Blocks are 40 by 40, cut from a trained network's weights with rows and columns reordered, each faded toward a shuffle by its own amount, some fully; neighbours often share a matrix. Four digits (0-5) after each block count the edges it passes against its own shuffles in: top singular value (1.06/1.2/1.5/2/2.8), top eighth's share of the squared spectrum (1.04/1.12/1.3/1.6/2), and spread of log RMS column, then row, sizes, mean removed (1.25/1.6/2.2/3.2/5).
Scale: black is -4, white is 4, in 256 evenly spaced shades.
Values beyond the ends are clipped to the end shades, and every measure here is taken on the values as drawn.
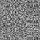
3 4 2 0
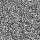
0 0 0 0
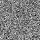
1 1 0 0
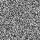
0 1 0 0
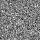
0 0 0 0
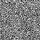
1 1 0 0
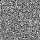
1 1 0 0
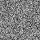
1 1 0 0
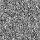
1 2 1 0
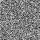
0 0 0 0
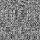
3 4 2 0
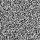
0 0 0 0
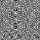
3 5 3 1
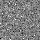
0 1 0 0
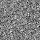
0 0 0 0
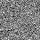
0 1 0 0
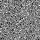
0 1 0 0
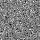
1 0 0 0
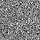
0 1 0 0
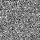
1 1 0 1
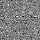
1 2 0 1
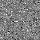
2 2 0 1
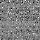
2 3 2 2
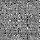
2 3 2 1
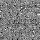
1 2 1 0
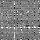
3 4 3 2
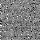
1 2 1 0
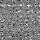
2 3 2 1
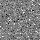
1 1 0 1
